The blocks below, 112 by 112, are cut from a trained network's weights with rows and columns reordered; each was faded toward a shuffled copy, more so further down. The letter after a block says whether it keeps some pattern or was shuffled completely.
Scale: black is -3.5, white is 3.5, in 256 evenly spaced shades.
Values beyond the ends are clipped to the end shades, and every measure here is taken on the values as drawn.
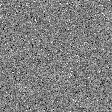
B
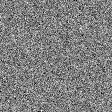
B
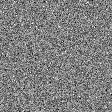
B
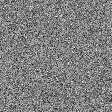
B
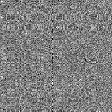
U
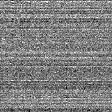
U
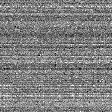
U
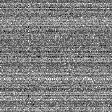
U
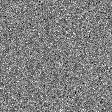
B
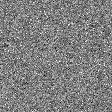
B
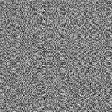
U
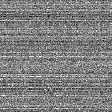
U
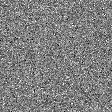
B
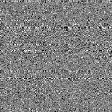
U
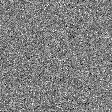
B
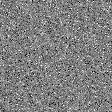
B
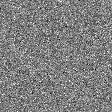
B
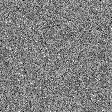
B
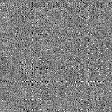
U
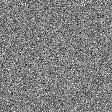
B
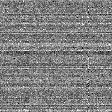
U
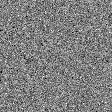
B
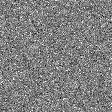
B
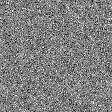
B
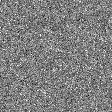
B
